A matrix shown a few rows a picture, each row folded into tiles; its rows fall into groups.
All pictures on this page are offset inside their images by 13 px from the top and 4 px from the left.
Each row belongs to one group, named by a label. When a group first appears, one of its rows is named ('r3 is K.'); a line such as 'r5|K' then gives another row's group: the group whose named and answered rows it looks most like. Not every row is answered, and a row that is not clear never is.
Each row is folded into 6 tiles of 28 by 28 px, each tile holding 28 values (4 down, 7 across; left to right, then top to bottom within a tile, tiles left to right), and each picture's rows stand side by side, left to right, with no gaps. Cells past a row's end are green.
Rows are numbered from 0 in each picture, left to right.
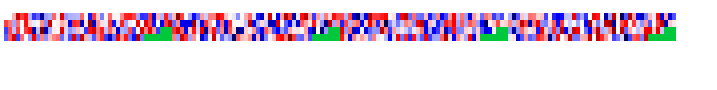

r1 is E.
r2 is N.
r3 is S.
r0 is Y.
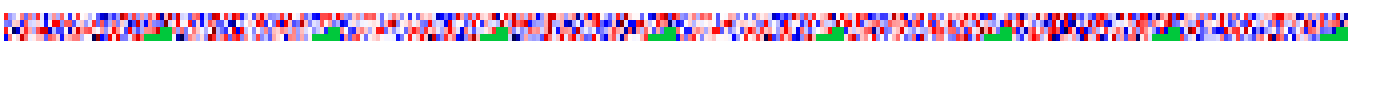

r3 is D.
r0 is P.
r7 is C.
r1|D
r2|P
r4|P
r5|Y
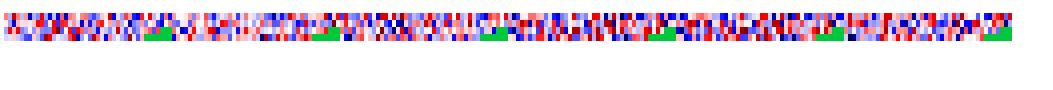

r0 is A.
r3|S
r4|S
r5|D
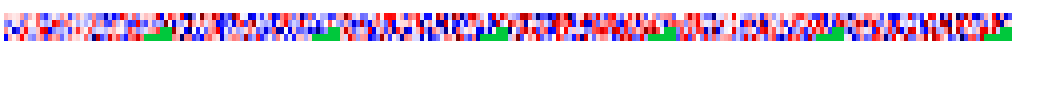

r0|P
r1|N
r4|Y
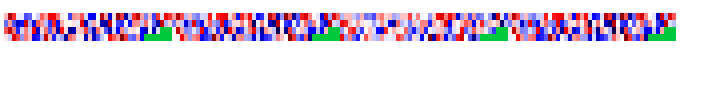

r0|E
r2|C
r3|E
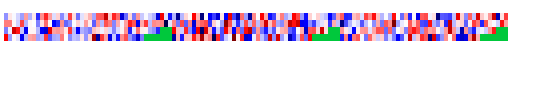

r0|C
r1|S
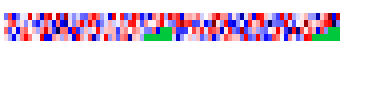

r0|D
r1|D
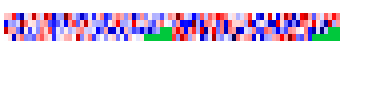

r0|N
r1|E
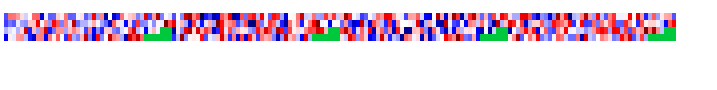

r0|P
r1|Y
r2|E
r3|Y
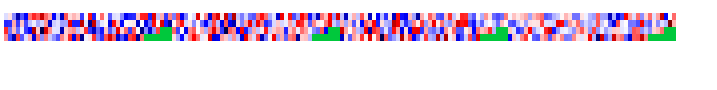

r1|D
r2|S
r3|P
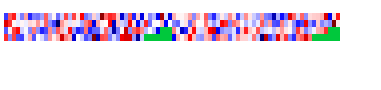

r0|C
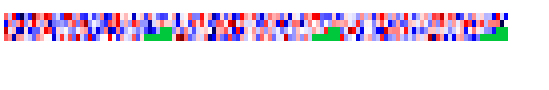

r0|N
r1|A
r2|C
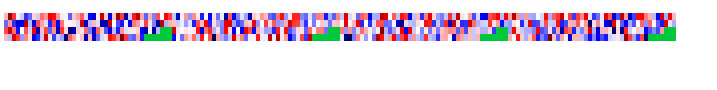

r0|E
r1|S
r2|D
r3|E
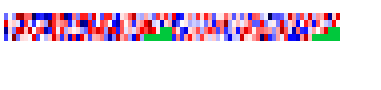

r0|Y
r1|P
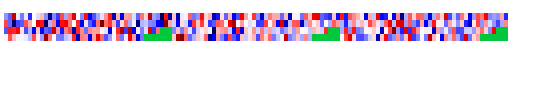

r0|A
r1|A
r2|A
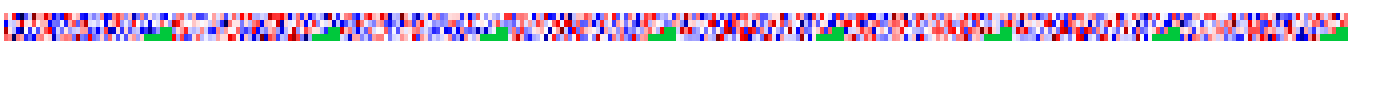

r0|N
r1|C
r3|A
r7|P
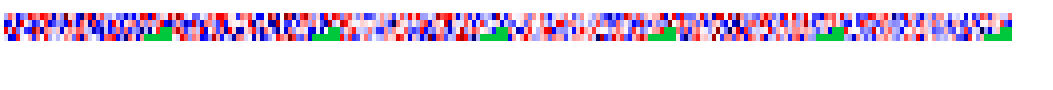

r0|N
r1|E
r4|D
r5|N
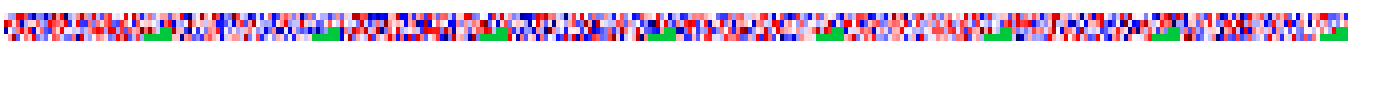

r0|Y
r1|N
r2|Y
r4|S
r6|D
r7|A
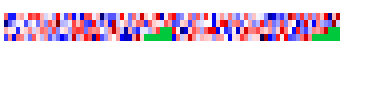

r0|P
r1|P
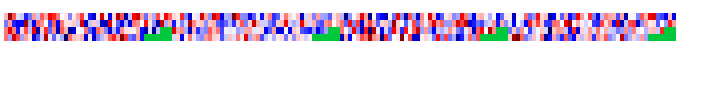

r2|S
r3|A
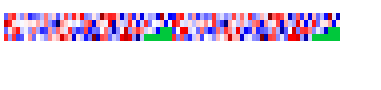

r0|C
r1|C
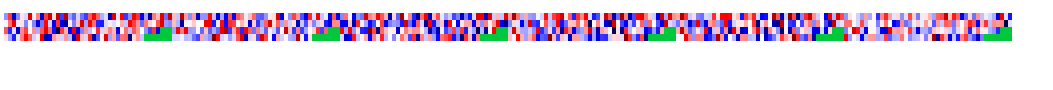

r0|D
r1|A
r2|N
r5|C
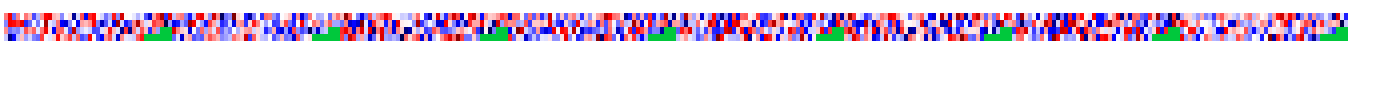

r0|D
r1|N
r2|E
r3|C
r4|A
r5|E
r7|C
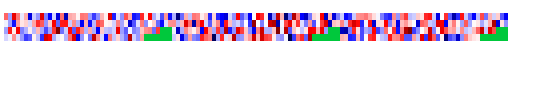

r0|A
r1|S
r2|S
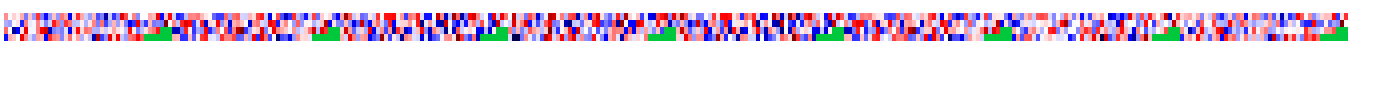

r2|E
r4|E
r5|S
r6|P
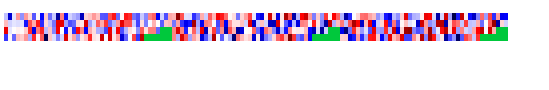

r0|S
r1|E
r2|S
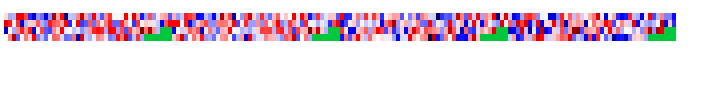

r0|Y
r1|Y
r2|P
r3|S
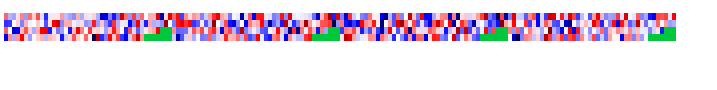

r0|P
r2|A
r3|D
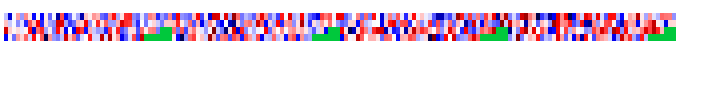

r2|P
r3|Y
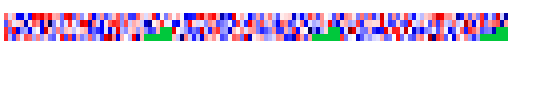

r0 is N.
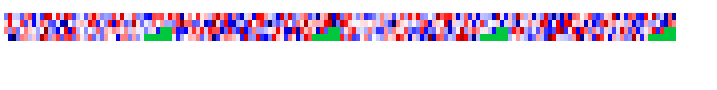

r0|D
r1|D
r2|C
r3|A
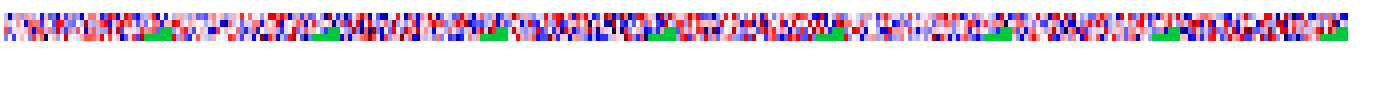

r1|C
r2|S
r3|E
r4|Y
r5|C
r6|D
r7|S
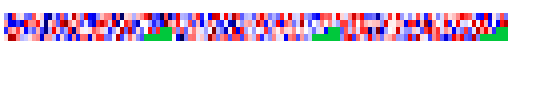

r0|A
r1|D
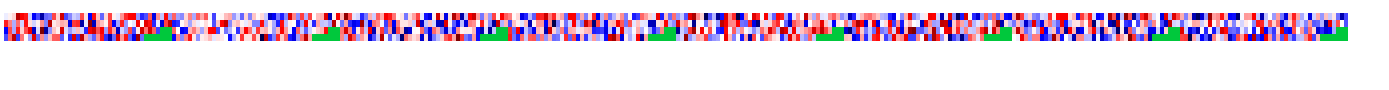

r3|N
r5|S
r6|E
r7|N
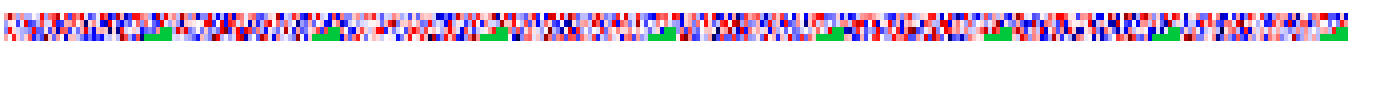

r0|E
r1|A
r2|P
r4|A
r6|E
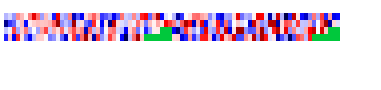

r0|P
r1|S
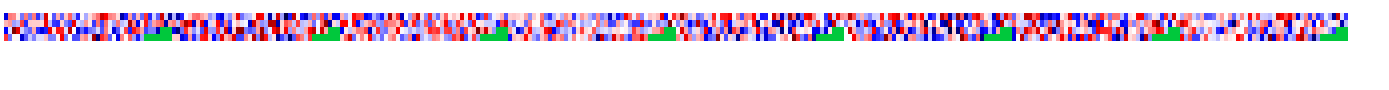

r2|Y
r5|E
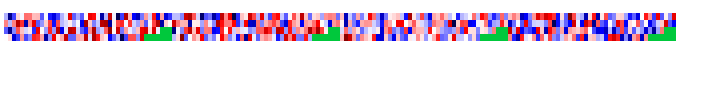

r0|S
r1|Y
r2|A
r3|N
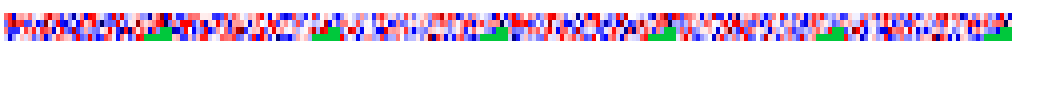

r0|D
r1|S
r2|C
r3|D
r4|A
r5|C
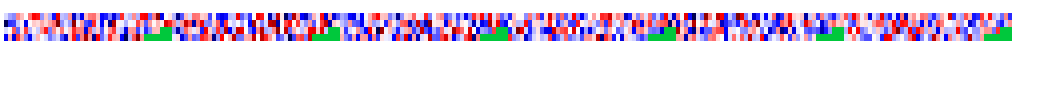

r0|P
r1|S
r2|N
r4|N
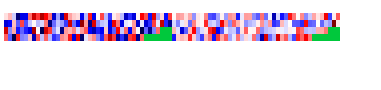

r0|N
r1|P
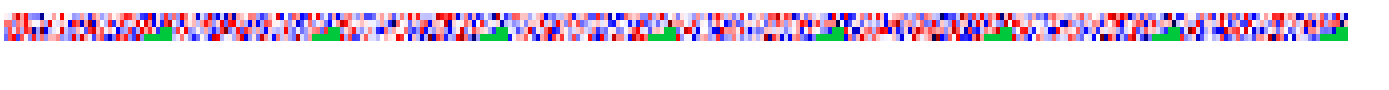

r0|Y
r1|A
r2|C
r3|P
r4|C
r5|P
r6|C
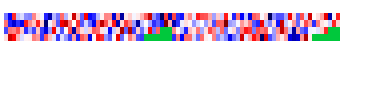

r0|A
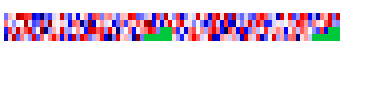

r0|Y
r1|D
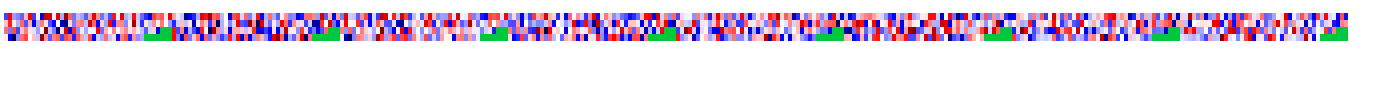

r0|D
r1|N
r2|D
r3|N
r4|C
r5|S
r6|C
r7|A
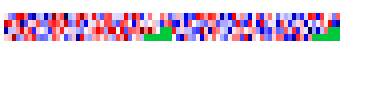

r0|Y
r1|N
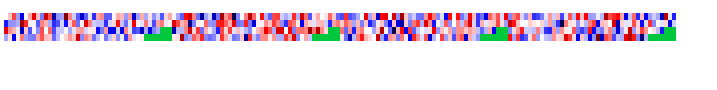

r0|N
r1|Y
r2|D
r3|C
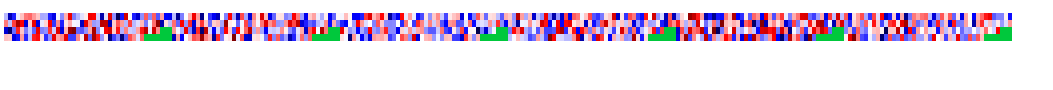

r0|S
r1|S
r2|N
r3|A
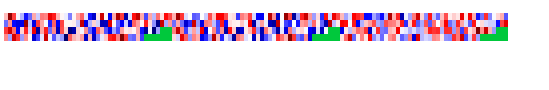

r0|E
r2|Y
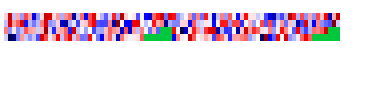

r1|P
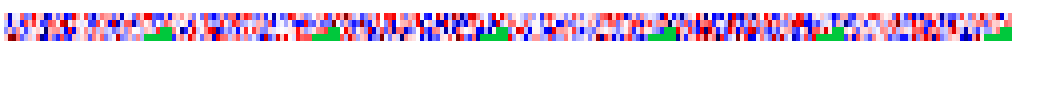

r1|P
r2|E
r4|S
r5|P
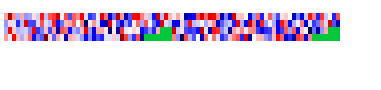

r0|E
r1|N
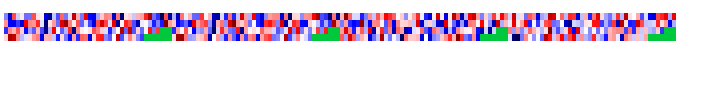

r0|A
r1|A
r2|E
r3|D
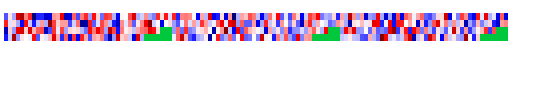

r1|A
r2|A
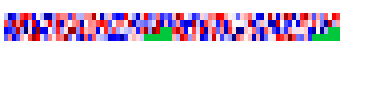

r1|E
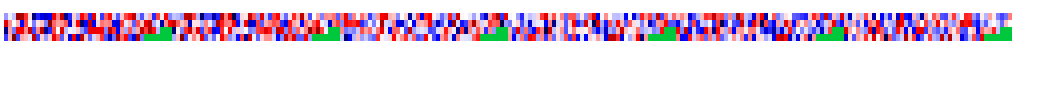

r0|Y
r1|Y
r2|D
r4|N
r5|S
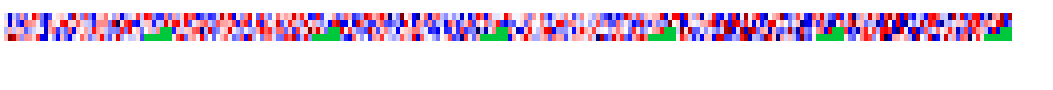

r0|A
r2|N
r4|A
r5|D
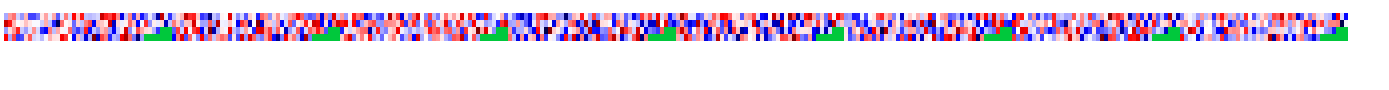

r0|C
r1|Y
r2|Y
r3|N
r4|E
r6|C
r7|C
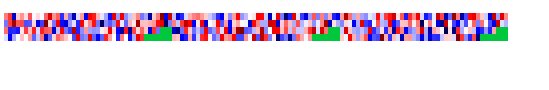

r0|D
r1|S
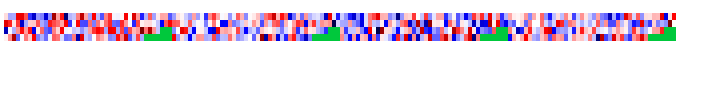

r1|C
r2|N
